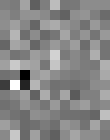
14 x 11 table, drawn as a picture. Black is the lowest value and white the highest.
Roughest part: middle left. Average level on the scale: 50%. Odd patch: rougher, in the middle left. Mirror symmetry: none.
